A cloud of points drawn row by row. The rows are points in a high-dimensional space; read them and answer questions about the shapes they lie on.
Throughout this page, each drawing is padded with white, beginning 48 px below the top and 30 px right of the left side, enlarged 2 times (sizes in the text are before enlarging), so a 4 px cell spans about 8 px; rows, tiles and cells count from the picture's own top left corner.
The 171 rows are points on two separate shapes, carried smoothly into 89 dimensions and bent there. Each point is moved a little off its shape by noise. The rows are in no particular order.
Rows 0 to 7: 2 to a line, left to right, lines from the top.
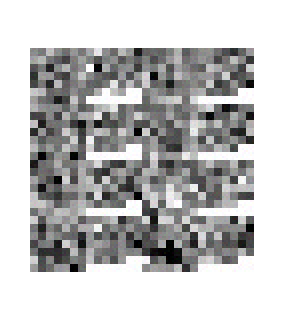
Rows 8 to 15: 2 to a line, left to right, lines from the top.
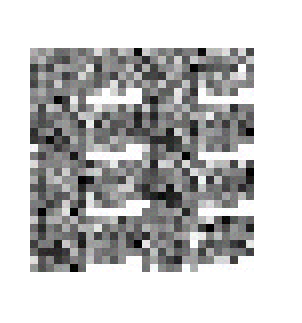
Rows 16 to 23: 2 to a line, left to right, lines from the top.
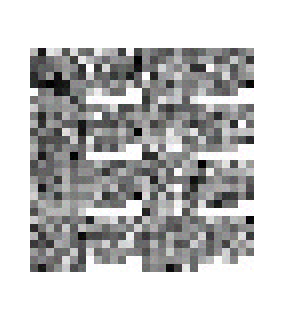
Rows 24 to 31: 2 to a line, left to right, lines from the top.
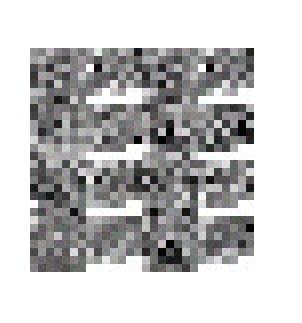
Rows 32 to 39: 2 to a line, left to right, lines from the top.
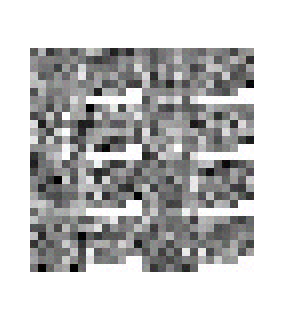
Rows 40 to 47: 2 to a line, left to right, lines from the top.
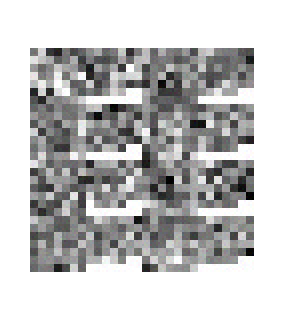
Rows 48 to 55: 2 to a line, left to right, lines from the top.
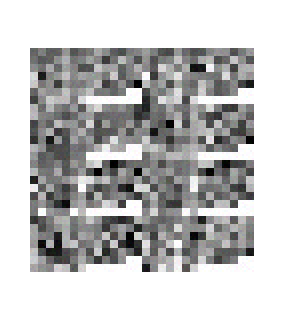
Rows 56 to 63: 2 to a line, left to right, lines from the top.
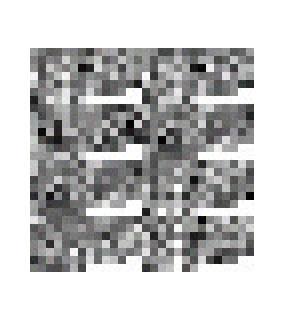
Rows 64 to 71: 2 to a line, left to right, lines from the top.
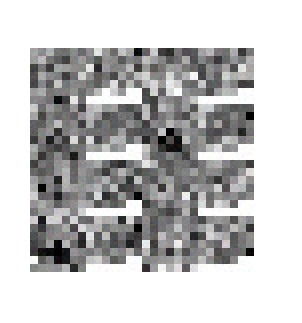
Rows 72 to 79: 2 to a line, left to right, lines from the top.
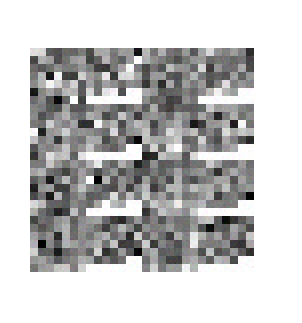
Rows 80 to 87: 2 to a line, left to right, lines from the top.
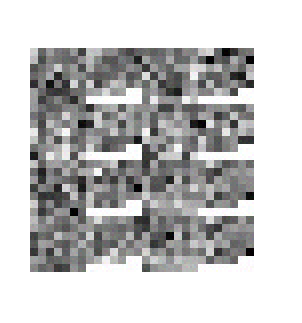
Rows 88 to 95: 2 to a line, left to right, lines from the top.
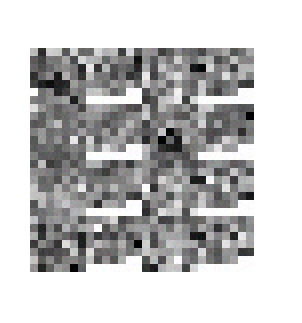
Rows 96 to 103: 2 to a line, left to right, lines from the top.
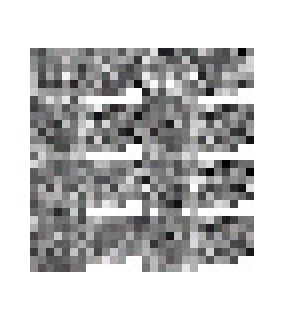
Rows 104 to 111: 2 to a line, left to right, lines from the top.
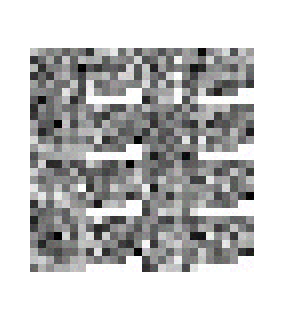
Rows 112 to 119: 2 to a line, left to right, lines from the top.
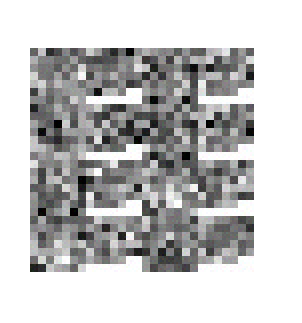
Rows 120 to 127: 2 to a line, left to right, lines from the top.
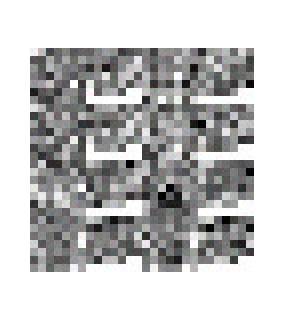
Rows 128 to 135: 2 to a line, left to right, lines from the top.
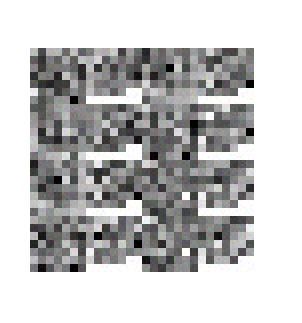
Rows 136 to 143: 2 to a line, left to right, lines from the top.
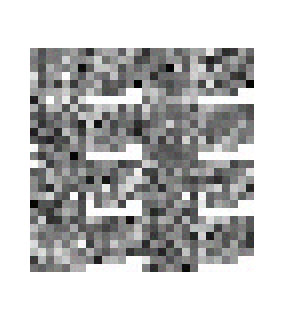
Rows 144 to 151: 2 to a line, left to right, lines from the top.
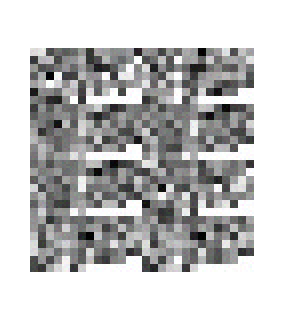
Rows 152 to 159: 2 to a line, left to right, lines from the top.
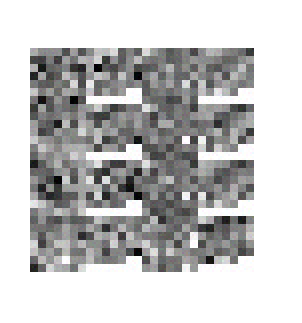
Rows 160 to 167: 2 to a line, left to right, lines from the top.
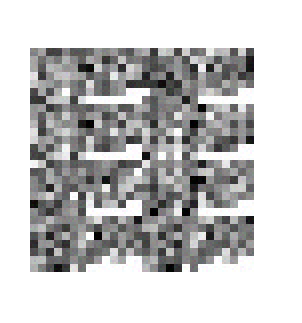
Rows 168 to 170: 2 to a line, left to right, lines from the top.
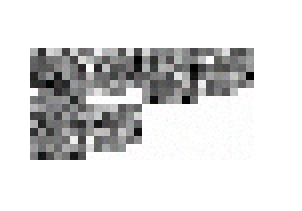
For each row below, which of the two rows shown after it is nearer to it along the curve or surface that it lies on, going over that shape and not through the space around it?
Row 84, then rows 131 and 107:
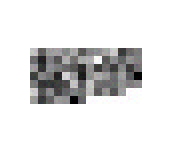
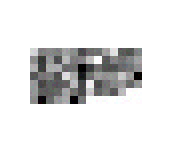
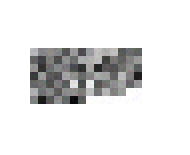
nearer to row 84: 131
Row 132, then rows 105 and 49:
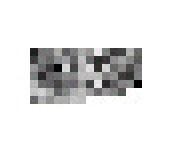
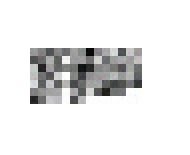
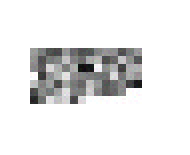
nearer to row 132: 49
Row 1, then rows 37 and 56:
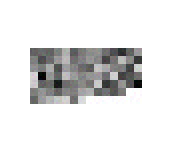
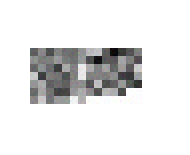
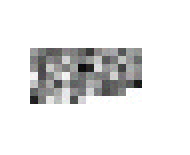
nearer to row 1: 56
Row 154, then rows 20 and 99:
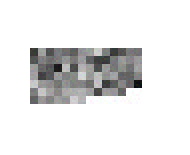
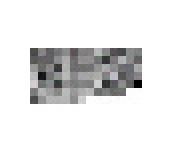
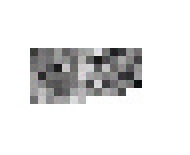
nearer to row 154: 99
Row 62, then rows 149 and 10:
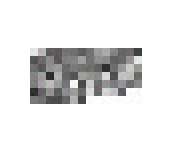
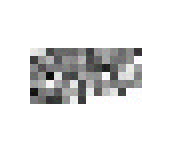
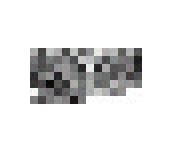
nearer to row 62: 149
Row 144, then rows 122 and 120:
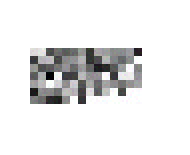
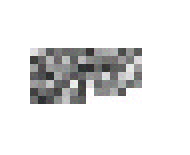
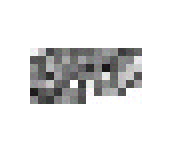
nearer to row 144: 120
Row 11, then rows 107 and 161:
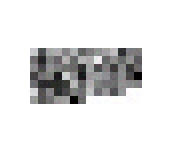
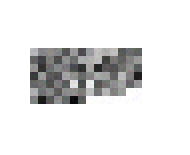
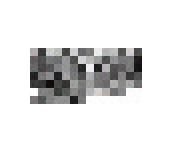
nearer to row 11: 161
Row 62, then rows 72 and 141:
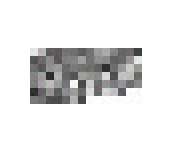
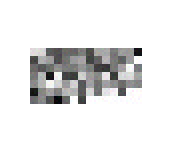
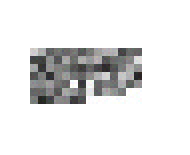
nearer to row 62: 72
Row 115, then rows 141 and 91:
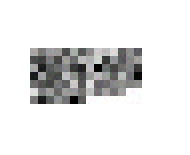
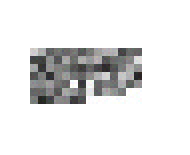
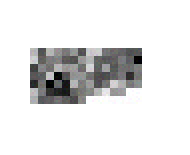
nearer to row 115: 141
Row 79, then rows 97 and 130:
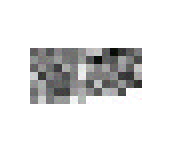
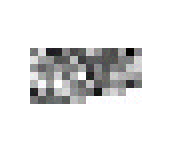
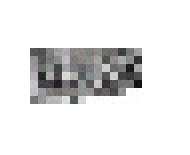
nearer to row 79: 97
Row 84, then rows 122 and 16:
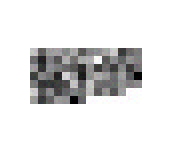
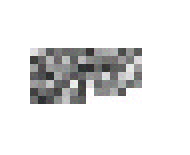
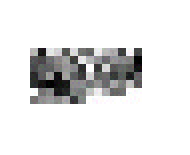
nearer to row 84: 16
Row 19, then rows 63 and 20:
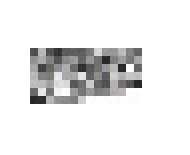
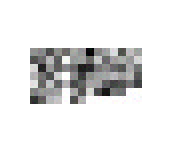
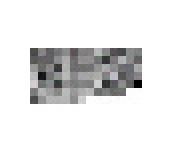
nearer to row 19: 20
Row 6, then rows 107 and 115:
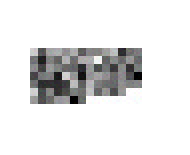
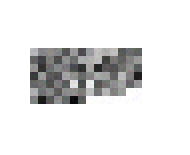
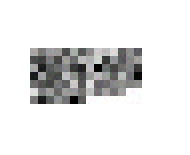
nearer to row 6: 115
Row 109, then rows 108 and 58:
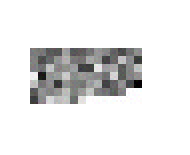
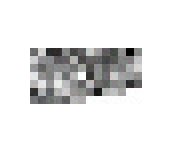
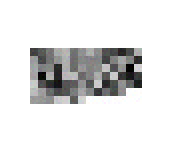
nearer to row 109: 58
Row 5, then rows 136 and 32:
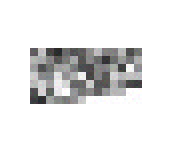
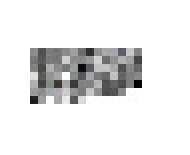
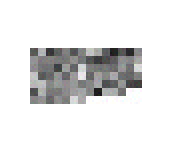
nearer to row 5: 32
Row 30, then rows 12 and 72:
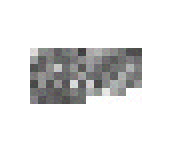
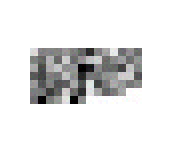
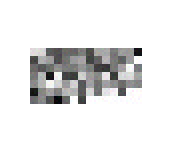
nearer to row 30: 72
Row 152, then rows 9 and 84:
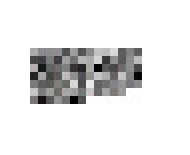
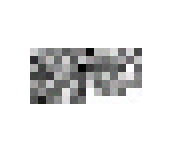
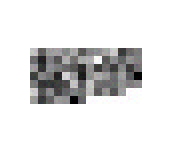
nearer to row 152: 84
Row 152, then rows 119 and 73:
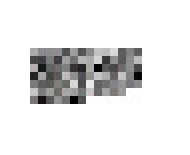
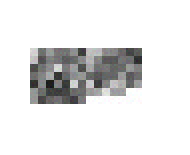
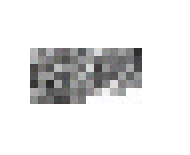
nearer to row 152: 119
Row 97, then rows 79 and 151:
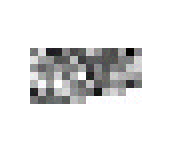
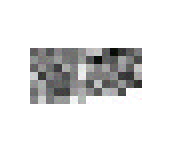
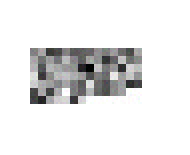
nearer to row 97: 79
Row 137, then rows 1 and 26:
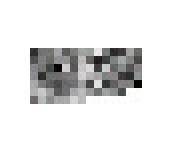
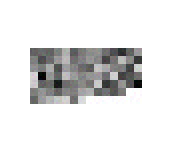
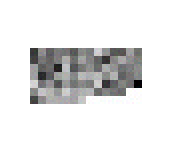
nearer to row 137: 26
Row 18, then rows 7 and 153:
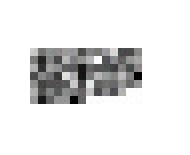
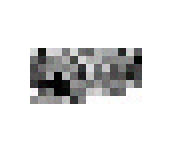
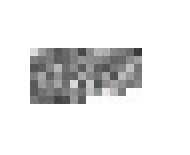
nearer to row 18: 7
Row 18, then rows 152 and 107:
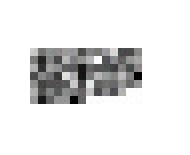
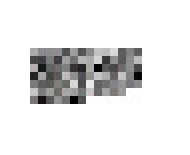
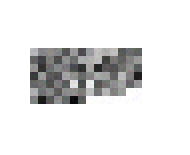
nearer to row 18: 152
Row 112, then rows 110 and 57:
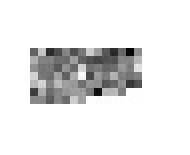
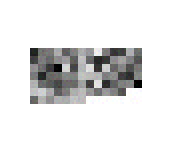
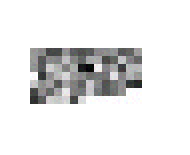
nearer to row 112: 110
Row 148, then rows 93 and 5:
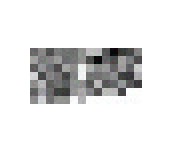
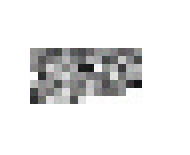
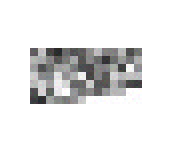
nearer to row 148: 5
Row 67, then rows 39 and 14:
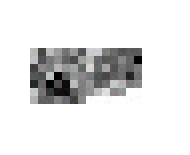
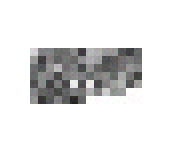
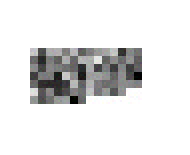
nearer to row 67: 39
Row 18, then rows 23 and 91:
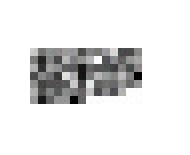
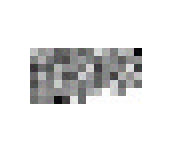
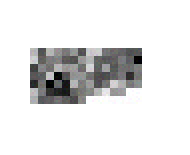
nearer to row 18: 91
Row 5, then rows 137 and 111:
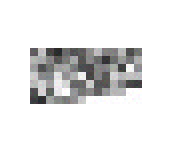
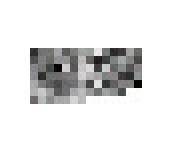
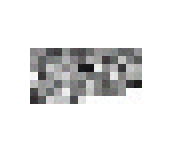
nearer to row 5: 111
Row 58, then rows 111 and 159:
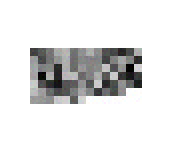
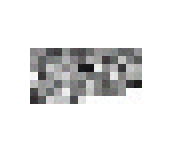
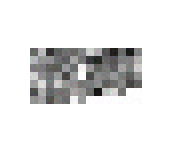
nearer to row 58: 111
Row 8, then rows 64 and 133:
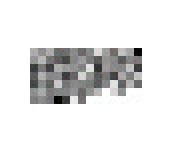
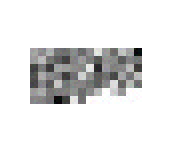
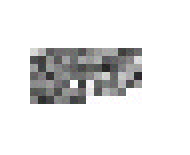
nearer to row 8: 64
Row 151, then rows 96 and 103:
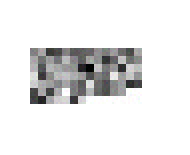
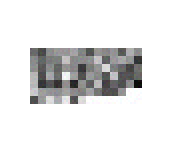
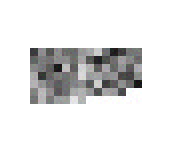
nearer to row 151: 96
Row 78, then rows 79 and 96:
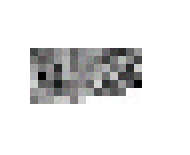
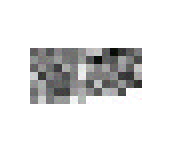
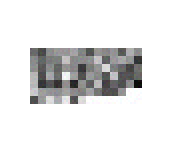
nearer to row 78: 96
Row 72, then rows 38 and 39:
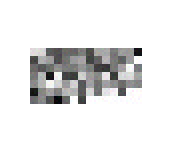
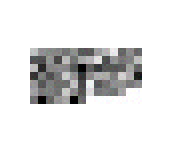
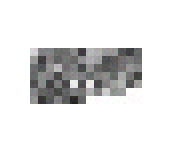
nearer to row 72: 39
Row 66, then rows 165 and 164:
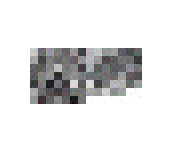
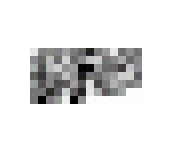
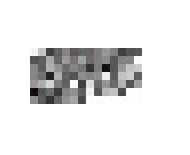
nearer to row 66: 164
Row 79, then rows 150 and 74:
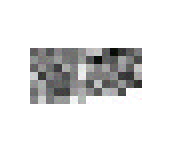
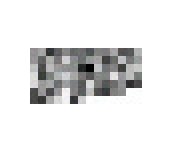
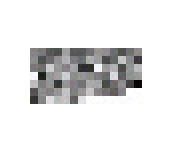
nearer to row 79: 74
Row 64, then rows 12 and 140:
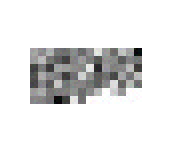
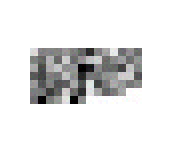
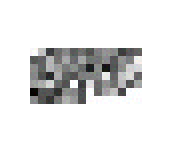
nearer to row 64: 140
